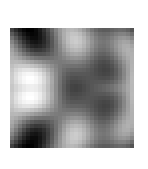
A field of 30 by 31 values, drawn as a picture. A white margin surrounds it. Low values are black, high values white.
The middle left is the ninth with the highest average. The histogram is bell-shaped. There are no lone odd cells. It is mirror symmetric from top to bottom. There is no overall slope.
